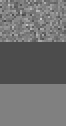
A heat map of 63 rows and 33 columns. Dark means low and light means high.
The table splits into 3 rows of 1 panel. Panel 1,1: middling, fine-grained. Panel 2,1: low, flat. Panel 3,1: middling, flat.
